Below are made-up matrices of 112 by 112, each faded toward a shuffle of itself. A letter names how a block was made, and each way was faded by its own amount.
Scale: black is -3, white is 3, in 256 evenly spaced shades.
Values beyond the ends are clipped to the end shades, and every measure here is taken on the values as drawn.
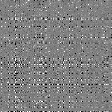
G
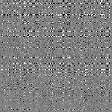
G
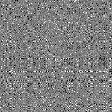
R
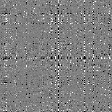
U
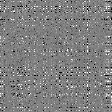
U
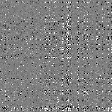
U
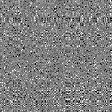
R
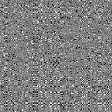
R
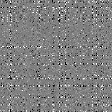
U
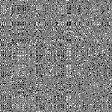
R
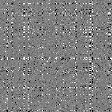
U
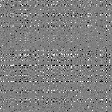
G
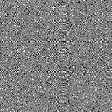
R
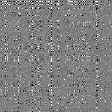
U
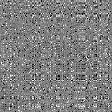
R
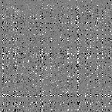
U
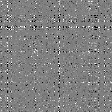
U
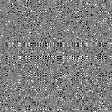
R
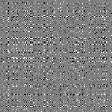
G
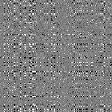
G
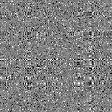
R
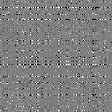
G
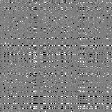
G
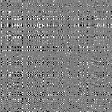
G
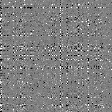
U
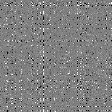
U
